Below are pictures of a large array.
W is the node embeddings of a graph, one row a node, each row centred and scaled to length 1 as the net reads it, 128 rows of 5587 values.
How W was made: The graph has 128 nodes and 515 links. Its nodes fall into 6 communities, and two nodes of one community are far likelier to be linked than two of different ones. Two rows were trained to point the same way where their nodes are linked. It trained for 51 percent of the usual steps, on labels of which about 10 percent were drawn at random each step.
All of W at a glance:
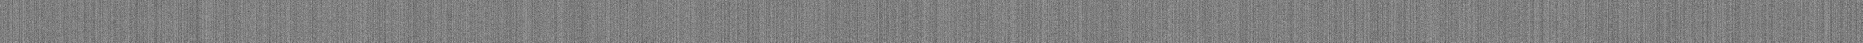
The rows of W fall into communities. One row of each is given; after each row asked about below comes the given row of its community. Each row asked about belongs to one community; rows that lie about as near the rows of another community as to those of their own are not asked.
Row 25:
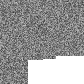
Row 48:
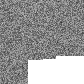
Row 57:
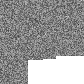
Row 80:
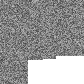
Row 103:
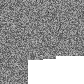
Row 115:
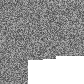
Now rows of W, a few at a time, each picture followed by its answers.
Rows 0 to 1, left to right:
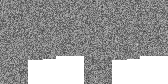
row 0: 103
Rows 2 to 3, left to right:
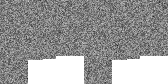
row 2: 48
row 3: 48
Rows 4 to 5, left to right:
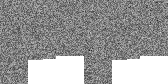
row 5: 103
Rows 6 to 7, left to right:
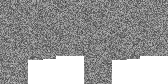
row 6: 103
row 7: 115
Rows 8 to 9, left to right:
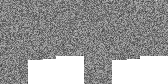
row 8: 103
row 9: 115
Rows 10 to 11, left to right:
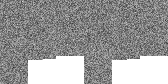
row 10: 57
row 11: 103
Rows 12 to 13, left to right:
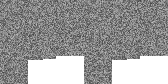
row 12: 103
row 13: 80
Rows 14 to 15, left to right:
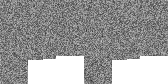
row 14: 80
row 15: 57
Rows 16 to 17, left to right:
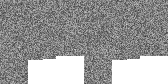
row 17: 48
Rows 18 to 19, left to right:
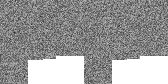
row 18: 103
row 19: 25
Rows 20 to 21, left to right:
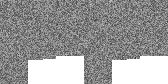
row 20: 57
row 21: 48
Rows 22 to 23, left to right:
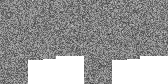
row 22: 25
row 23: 80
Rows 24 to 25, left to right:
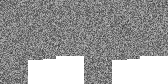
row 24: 115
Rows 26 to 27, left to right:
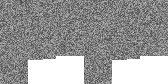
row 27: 115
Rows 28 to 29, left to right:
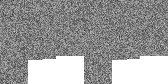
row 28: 57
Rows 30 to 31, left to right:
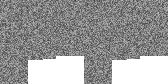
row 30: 103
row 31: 115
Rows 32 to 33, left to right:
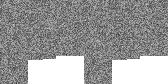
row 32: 48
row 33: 48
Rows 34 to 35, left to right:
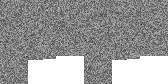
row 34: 103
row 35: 103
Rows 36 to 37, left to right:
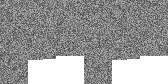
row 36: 48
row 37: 80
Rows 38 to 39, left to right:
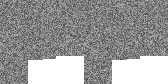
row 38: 57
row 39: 57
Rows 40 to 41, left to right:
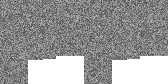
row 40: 103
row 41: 80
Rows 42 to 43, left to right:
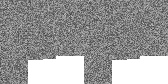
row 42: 115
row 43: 25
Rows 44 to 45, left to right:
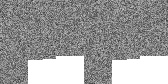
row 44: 57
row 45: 25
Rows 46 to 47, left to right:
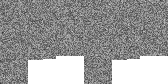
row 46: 80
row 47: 103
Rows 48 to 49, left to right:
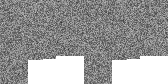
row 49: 57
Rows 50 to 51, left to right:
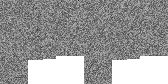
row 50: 57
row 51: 48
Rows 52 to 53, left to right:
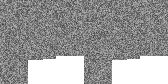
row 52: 80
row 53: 48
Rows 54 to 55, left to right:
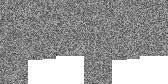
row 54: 48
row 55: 80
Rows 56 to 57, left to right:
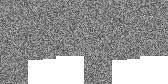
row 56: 103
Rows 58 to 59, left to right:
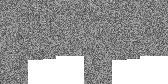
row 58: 115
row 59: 48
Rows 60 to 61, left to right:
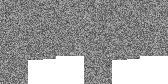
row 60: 25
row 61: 103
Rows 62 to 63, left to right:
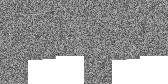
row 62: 115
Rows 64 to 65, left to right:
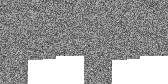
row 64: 80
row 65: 80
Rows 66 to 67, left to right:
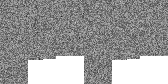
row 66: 25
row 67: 80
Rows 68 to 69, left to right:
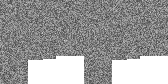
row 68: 80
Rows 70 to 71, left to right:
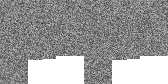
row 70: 80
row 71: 25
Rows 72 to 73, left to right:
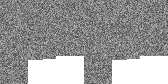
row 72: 80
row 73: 25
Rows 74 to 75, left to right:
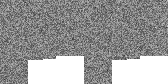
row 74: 103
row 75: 103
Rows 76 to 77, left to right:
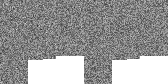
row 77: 25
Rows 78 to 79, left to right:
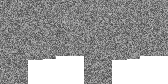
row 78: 80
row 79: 103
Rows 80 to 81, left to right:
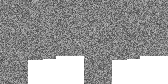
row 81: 115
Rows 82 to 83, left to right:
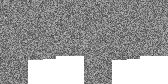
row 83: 115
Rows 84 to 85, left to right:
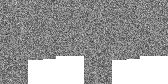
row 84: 25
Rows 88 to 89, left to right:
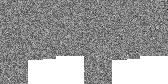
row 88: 80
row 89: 115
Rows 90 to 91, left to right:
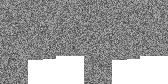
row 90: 48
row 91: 115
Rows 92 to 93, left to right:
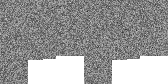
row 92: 48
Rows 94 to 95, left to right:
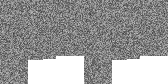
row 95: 48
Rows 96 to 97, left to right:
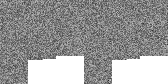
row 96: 115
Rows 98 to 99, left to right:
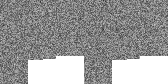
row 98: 103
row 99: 25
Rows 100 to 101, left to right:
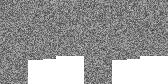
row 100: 115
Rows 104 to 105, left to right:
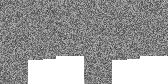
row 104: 115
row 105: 103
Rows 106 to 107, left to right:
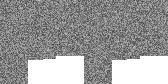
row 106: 25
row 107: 115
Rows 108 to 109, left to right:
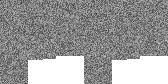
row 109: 103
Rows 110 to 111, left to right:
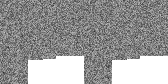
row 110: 103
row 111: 80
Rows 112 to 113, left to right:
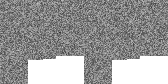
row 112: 48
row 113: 48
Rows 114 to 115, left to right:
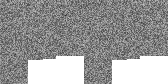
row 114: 48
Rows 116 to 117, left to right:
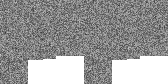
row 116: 57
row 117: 57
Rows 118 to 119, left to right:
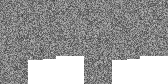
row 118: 115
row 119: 80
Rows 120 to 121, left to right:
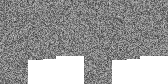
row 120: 115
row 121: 57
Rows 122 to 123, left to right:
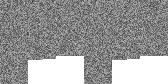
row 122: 48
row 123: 80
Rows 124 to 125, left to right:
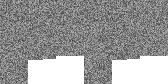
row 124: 115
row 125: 115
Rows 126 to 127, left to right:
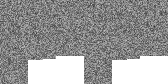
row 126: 48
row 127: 103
